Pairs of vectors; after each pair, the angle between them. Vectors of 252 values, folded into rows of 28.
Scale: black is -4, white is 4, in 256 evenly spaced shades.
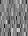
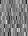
nearly parallel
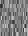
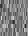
nearly parallel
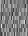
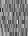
partly opposed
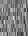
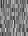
partly opposed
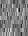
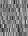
partly aligned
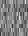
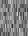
nearly parallel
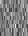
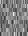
partly aligned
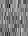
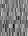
orthogonal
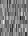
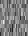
nearly parallel
